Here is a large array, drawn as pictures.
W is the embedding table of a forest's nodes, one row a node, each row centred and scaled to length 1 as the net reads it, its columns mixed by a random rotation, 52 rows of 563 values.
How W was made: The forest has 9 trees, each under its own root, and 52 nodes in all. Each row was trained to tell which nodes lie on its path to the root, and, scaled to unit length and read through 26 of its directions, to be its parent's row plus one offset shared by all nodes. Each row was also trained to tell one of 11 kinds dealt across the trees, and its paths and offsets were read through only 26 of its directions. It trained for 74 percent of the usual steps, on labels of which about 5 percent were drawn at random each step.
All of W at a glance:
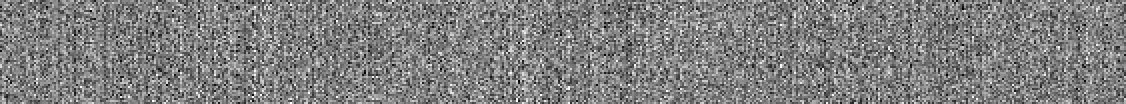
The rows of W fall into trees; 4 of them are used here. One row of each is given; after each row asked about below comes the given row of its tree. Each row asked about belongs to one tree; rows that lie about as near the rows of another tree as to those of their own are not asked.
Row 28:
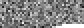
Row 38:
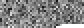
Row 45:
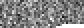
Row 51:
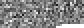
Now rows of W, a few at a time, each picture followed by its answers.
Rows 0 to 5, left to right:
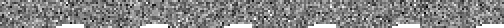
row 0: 45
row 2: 51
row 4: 51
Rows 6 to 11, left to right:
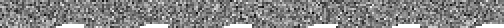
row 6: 38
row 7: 38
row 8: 28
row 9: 45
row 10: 28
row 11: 38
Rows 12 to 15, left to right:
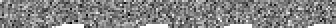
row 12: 45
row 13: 45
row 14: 45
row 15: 28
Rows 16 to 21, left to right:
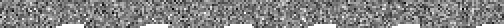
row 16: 28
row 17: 28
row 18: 51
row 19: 45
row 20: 51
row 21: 45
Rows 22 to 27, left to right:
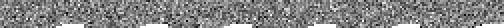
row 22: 51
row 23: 28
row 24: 45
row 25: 28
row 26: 51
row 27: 51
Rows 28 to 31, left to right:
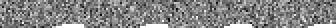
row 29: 28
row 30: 38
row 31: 45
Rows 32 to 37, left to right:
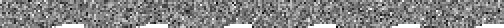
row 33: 45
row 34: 38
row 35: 28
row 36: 28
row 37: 28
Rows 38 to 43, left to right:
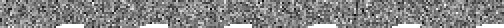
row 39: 28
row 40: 45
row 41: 45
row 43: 51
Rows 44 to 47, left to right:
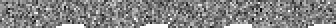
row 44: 28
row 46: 28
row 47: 38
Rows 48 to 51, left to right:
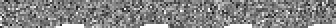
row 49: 38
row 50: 45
